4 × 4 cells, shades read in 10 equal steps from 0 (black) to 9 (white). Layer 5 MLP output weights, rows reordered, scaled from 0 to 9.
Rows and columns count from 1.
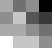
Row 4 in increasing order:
5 7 7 9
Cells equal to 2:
1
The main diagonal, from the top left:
6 7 5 5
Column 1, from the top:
6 5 6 9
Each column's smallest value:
5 4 3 0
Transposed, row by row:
6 5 6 9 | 4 7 6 7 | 5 3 5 7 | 0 2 4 5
